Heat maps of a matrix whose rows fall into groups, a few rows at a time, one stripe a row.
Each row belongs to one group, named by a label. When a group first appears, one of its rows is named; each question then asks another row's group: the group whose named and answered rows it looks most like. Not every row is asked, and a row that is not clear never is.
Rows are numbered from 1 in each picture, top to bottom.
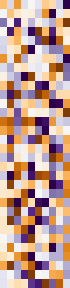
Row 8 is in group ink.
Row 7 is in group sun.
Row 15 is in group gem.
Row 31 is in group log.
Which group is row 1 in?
sun
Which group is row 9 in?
log
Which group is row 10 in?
gem
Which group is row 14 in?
gem
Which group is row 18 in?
ink
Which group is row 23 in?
gem
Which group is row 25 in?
gem
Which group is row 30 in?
gem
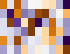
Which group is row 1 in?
sun
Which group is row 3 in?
gem
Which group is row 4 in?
log
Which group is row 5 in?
sun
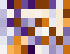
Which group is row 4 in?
log
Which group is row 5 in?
ink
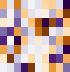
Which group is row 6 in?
sun
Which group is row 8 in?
log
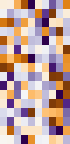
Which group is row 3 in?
gem
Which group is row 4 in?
ink
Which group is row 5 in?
gem
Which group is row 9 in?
ink
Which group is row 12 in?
ink
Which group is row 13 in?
log
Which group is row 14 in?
ink
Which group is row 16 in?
log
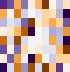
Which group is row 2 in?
sun
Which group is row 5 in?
sun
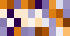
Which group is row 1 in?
gem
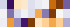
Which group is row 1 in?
ink
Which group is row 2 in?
ink
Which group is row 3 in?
log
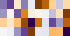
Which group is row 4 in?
log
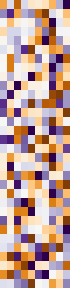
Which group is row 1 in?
sun
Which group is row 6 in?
log
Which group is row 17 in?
log
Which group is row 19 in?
ink
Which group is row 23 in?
log
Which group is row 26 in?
sun
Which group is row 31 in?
gem
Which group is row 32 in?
log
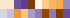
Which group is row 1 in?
log
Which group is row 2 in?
ink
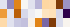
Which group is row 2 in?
sun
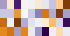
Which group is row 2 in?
ink
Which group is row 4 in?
gem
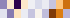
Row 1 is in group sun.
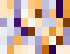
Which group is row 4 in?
log
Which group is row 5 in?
ink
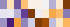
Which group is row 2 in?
log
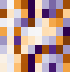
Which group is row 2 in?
gem
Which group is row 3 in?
log
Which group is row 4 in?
sun
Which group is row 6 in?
ink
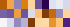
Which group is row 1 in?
gem
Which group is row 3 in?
log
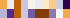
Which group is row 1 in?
sun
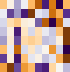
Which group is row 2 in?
log
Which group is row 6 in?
sun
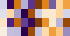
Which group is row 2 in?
log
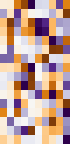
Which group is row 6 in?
ink
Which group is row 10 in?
log
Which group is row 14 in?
ink
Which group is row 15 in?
log
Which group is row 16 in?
sun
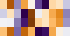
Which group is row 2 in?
log
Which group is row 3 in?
log
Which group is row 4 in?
gem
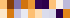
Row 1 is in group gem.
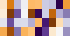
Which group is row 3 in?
ink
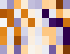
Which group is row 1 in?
ink
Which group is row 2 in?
gem
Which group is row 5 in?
sun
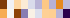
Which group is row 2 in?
sun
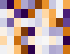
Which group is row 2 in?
log
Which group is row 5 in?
sun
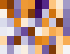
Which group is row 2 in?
gem
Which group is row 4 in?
log
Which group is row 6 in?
ink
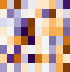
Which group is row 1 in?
sun
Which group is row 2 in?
ink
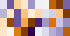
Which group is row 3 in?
gem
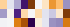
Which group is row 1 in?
log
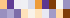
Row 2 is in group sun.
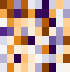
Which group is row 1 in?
gem
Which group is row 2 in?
gem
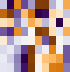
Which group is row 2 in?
gem
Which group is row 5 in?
ink
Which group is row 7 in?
log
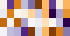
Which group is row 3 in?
sun
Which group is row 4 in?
log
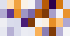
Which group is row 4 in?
ink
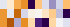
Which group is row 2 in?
sun
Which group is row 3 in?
gem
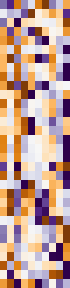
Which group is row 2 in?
log
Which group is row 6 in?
sun
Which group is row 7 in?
gem
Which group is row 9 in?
sun
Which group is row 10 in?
gem
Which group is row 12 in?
sun
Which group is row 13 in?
sun
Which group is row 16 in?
sun
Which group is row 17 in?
sun
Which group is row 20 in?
sun
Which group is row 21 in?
log
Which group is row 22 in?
gem
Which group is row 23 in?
gem
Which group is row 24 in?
gem
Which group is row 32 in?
gem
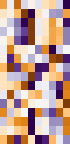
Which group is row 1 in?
sun
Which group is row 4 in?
log
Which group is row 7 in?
ink
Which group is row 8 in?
gem
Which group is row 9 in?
log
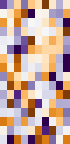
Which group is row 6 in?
log
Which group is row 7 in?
sun
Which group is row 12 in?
gem
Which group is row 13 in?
log
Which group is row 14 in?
gem
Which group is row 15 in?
ink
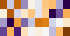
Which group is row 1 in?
sun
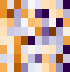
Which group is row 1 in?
sun
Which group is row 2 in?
gem
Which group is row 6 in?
sun
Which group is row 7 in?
ink
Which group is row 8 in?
sun
